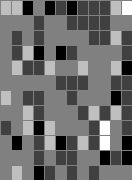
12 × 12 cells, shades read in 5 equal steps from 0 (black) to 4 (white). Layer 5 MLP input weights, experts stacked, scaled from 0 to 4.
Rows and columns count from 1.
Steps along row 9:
up up down up down same same down up down down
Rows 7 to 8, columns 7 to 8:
1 2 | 2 1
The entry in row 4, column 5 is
2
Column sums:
25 23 23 11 24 17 15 22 19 22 24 14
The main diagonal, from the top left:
3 2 2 0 3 1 1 1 1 4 1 2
